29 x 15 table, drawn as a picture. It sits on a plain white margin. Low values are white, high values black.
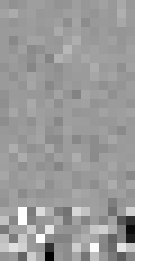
Mirror symmetry: none. Seam: horizontal, 80% of the way down, the top part calmer. Average level on the scale: 40%. Ninth with the lowest average: bottom left.
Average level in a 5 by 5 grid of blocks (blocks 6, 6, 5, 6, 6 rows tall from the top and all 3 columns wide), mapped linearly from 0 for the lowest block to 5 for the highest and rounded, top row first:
2 2 2 2 2 | 2 2 2 2 2 | 2 2 2 2 2 | 2 2 2 2 2 | 0 2 2 1 5
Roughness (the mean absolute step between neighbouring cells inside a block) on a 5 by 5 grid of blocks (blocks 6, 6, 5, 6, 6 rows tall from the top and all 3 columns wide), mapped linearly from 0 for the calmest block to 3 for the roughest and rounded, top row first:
00000 / 00000 / 00000 / 00000 / 23123
